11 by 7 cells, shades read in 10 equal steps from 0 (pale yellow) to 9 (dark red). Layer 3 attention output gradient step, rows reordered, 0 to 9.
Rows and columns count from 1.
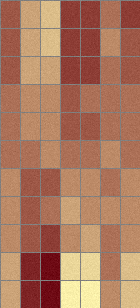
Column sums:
51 56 55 50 49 51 50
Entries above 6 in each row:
3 2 2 0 0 0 0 0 1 2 2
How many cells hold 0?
2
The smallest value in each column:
3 3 2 0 0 4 2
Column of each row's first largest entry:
4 4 4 4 4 1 2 2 3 3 3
